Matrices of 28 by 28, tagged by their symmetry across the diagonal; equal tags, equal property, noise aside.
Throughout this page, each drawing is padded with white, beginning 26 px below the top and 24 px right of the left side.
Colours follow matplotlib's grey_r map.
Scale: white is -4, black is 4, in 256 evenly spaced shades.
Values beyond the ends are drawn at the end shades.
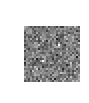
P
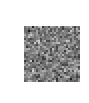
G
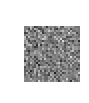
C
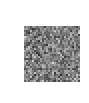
G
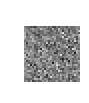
C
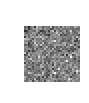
P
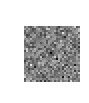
P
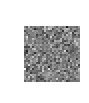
C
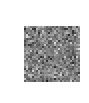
C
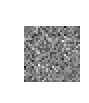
P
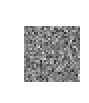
G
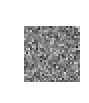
G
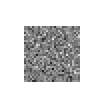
C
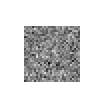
G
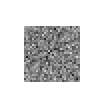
P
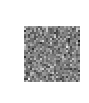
G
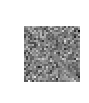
C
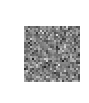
C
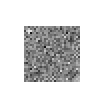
P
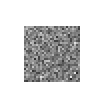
P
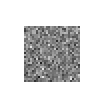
G
